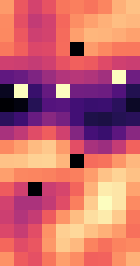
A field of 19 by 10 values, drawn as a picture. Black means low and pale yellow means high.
Ninth with the highest average: bottom right. Average level on the scale: 60%. Lone odd cells: 6, 3 higher and 3 lower than their neighbours.
